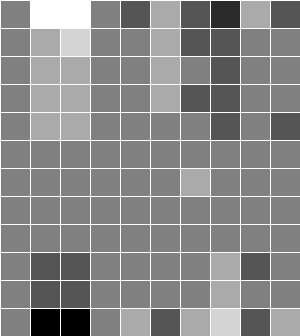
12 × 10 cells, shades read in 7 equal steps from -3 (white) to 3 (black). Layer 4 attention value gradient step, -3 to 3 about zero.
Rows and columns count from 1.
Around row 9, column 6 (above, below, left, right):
0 0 0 0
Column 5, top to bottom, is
1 0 0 0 0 0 0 0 0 0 0 -1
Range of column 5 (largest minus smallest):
2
